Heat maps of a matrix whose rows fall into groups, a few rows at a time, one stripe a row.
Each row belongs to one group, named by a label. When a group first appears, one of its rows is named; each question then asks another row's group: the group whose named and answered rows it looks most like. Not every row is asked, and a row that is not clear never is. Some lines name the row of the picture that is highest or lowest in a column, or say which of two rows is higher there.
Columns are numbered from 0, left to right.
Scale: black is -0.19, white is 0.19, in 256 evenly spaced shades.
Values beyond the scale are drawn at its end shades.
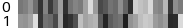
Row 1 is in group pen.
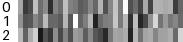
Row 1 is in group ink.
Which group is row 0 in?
ink
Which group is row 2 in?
ink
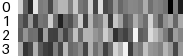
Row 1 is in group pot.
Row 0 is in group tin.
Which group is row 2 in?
pen
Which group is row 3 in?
ink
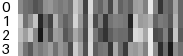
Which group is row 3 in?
tin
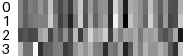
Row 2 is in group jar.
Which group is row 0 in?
pot
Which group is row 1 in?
pot
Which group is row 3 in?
pen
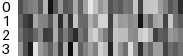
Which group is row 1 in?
jar
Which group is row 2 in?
jar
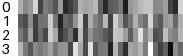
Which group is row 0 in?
pen
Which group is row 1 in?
pot
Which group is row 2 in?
pot
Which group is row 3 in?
tin
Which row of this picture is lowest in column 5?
2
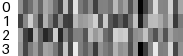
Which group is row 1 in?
pen
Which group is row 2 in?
jar
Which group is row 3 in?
ink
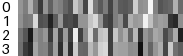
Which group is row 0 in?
tin
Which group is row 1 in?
pen
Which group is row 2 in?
jar
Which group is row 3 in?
jar
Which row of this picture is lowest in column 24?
3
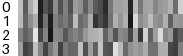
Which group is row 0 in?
ink
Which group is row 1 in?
ink
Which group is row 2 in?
pen
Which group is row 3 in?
pot
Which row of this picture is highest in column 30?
0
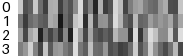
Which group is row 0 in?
pot
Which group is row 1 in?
pot
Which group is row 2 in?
ink
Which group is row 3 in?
tin
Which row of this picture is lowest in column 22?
2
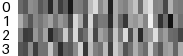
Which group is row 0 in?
jar
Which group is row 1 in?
tin
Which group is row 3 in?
pot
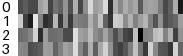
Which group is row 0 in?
jar
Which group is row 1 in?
jar
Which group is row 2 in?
pen
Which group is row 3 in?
tin
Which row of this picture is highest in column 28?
2
